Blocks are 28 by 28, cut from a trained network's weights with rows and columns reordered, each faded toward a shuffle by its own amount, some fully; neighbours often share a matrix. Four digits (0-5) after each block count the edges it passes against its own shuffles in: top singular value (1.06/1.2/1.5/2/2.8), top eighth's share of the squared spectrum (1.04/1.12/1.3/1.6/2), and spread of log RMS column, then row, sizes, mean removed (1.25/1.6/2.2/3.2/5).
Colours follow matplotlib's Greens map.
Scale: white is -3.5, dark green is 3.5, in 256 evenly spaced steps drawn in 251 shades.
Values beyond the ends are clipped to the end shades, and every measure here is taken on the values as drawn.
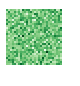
1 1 0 0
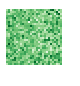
1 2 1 0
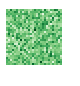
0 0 0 0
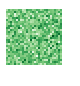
0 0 0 0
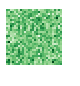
2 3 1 0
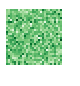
0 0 0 0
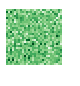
0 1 0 0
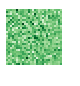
1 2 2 0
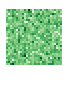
0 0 0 0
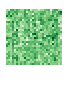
2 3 0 2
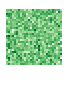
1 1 0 0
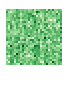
2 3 0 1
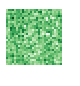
2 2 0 1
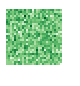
1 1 0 1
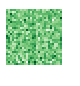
1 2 0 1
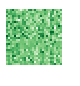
2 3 0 1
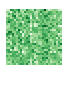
2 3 1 1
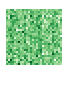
2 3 0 1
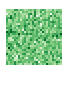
0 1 0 0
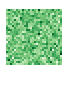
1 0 0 0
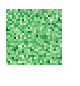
0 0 0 1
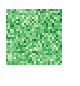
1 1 0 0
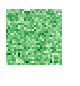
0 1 0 0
